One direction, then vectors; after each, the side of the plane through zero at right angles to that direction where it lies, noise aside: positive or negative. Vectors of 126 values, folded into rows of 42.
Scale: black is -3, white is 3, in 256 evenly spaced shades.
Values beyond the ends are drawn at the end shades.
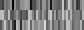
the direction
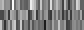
negative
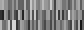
negative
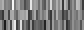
negative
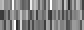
negative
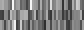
negative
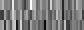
negative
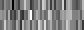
positive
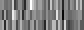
negative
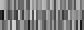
negative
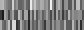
negative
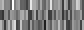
negative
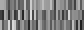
negative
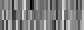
positive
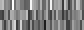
negative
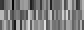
positive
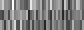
negative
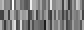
negative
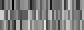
positive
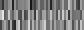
positive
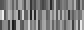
positive
